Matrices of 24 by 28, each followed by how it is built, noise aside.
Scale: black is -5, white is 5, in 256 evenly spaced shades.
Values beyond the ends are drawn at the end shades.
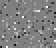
sparse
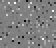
sparse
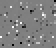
sparse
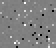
sparse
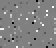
sparse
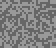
noise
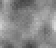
smooth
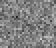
noise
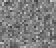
noise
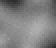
smooth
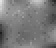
smooth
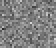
noise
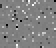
sparse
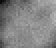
smooth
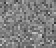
noise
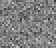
noise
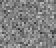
noise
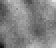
smooth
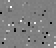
sparse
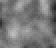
smooth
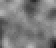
smooth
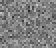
noise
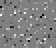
sparse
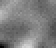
smooth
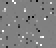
sparse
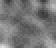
smooth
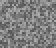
noise
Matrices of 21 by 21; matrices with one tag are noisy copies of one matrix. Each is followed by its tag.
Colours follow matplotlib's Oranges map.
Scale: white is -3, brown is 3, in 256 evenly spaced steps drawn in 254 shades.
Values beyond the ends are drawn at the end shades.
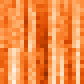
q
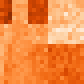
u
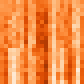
q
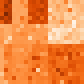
u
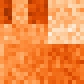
u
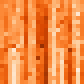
q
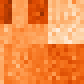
u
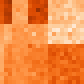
u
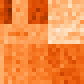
u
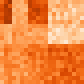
u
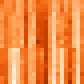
q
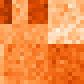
u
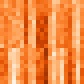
q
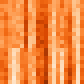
q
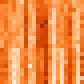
q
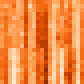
q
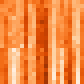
q
